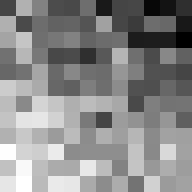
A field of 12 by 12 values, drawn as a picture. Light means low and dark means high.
There are no regular stripes. The bottom left is the ninth with the lowest average. The top right is the ninth with the highest average. The middle right is the smoothest part. The halves do not mirror each other. The field climbs toward the top right.
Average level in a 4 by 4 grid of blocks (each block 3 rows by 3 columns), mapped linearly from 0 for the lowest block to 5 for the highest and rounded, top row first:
2 3 4 5 | 2 3 3 4 | 1 1 2 2 | 0 1 2 1
